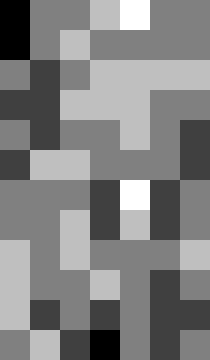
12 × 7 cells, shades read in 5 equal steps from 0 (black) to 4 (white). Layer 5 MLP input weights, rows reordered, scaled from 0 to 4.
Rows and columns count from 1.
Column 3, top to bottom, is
2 3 2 3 2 3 2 3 3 2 2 1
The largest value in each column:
3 3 3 3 4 3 3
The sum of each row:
15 13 17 15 13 14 14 14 17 15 11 11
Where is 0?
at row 1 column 1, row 2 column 1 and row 12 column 4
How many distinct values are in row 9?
2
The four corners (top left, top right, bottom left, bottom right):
0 2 2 2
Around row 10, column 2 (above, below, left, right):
2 1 3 2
